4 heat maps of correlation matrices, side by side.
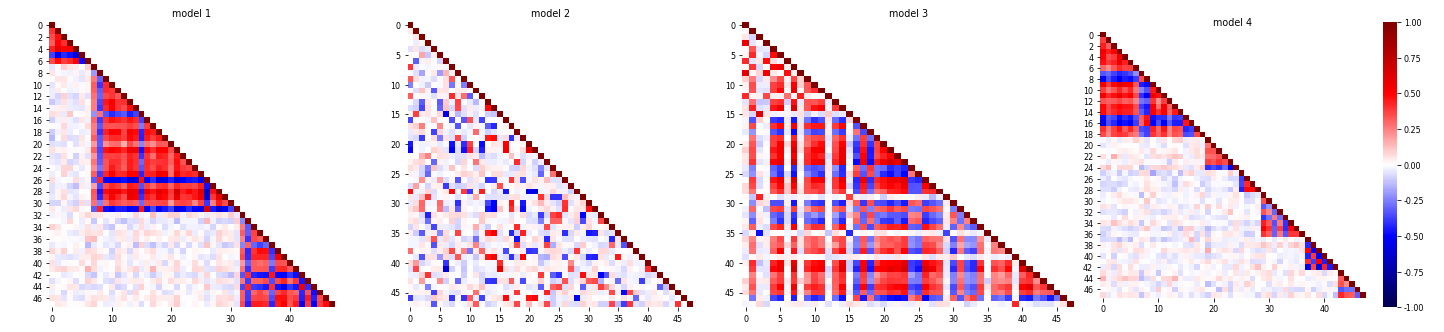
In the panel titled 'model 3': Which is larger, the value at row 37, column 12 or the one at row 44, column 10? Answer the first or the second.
the second
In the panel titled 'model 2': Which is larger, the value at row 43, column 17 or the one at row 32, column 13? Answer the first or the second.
the first
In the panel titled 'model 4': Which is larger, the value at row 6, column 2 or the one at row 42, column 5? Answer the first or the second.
the first
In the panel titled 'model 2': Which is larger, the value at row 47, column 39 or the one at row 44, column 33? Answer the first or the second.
the second
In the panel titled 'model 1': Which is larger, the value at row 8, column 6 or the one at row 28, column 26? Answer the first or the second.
the first
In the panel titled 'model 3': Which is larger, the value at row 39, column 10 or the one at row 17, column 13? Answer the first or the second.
the second
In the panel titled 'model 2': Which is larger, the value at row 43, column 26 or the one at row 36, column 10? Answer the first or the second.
the first
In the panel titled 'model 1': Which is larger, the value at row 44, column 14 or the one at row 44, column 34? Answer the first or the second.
the first
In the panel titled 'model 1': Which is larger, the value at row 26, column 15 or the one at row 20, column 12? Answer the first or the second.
the first
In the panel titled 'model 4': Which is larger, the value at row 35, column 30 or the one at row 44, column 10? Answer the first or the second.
the first
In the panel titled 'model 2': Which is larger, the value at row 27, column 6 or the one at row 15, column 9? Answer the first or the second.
the second
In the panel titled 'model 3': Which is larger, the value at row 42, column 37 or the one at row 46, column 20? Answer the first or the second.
the first
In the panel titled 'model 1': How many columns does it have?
48
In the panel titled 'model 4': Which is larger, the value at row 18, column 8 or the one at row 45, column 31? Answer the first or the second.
the second
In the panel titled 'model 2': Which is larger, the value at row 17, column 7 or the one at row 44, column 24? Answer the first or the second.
the second
